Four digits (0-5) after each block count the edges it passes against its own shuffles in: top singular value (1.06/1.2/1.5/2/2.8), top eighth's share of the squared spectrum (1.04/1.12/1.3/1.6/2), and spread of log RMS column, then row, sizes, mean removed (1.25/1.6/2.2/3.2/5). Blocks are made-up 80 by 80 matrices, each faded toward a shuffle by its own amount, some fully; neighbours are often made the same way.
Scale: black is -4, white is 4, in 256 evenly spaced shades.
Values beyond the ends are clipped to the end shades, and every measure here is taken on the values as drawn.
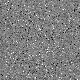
1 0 0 0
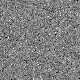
0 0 0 0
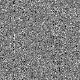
1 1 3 0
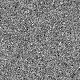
0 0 0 0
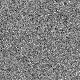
0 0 0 0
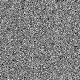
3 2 0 1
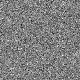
2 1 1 0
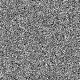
0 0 0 0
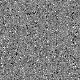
0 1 2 0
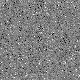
0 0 0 0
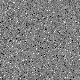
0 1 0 0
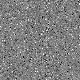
0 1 1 0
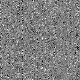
1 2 3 0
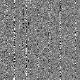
2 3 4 0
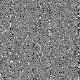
2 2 3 0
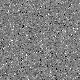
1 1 0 0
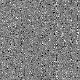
1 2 2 0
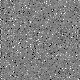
3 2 0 0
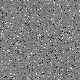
2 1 0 0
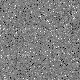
2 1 0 0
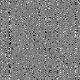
4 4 2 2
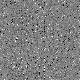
3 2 1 0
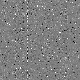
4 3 1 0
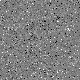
2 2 1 0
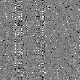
4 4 3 1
